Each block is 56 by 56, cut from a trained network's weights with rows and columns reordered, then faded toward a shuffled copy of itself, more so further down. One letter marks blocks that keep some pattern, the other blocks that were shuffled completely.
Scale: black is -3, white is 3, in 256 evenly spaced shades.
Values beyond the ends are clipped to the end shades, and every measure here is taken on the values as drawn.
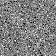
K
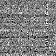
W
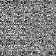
W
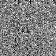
W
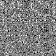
W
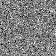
K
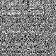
W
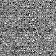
W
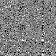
W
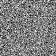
K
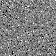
K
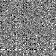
W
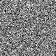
K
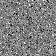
K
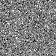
K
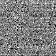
W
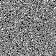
K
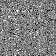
W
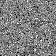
K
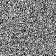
K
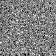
W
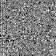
W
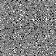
W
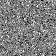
K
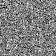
K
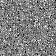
K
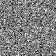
W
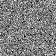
K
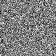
K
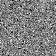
K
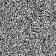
K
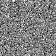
K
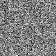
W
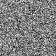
K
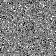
K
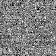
W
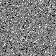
K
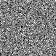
K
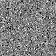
W
